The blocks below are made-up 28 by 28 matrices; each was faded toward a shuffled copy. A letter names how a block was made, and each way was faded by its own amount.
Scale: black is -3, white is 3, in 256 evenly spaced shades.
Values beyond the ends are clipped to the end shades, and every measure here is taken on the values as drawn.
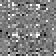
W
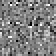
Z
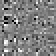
W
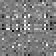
W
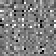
W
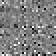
W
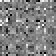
W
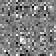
W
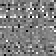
W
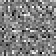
Z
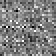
Z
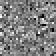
Z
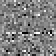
Z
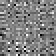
W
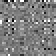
W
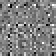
W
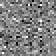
Z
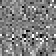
W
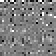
W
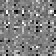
W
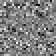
Z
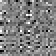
W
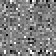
W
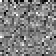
Z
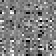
W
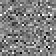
Z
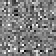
Z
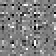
W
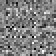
Z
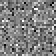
Z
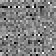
Z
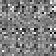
W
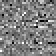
Z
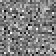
Z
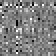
W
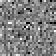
Z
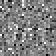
Z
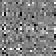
W
